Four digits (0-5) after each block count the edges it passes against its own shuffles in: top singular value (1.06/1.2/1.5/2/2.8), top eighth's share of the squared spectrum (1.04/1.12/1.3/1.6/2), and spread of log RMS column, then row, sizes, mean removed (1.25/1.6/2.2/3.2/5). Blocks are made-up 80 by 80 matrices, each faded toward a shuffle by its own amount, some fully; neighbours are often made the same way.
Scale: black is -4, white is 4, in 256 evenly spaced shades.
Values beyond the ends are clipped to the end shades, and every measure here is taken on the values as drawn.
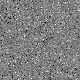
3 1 0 0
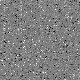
3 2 0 0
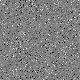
2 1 0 0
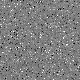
0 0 0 0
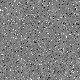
2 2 0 0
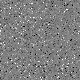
2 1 0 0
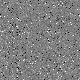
2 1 0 0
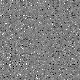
3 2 1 1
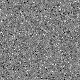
0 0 0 0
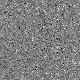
1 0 1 0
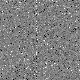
2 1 1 0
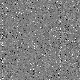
2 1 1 0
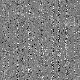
2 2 3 0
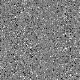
1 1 2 0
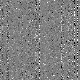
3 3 3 0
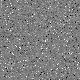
0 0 0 0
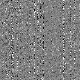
2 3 3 0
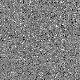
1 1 1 1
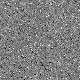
0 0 0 0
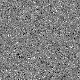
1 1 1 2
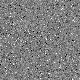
0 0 0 0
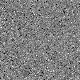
0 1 1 0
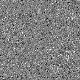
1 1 1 1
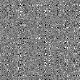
2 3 3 3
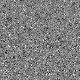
1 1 2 2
